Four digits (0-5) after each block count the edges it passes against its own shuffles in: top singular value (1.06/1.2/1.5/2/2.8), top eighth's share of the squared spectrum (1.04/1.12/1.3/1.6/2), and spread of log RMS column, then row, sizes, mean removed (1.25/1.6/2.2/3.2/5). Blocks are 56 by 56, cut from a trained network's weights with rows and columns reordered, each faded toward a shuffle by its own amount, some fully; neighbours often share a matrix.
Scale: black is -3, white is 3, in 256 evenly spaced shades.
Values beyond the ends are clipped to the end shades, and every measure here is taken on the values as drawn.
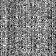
3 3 1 2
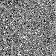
0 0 0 0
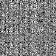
3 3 0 2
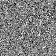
0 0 0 0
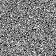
0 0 0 0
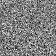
0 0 0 0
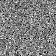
2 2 0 1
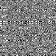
3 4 1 3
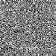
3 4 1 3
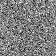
0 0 0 0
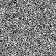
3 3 1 1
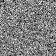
0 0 0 0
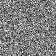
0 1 0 0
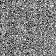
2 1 0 1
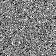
0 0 0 0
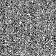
1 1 0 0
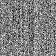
2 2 0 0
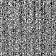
3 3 1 2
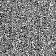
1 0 0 0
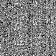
2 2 0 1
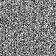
1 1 0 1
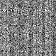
3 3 0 2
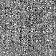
2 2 0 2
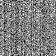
3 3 0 2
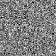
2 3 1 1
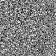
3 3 0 1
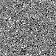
2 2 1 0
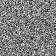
1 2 0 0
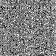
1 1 0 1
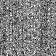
2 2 0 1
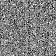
1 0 0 0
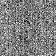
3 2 0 2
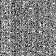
3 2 0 2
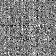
2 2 0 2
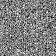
1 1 0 1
